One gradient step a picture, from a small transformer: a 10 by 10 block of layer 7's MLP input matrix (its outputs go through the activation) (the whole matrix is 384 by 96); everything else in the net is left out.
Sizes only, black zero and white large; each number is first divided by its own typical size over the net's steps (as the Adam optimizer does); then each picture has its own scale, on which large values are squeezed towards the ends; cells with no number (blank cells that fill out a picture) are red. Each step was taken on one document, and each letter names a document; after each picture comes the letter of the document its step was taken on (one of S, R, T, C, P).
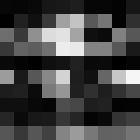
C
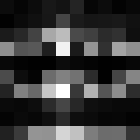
C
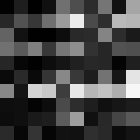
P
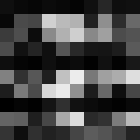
C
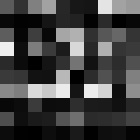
P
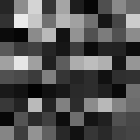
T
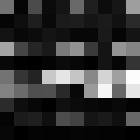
P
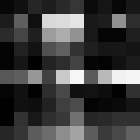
C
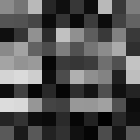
T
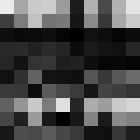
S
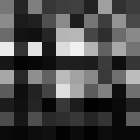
P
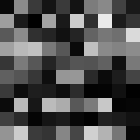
T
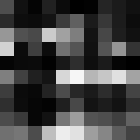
C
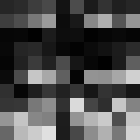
S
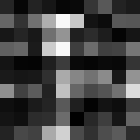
C
